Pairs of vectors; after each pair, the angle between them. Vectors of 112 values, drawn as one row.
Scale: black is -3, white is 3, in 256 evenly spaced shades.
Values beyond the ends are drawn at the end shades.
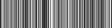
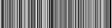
nearly opposite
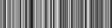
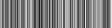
partly opposed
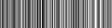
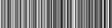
partly opposed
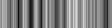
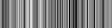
partly opposed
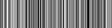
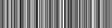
partly opposed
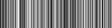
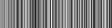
partly opposed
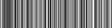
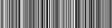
partly opposed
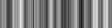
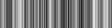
nearly parallel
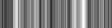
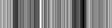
nearly opposite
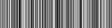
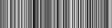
orthogonal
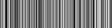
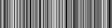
orthogonal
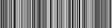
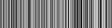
orthogonal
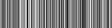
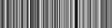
orthogonal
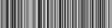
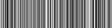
partly aligned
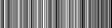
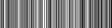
nearly parallel
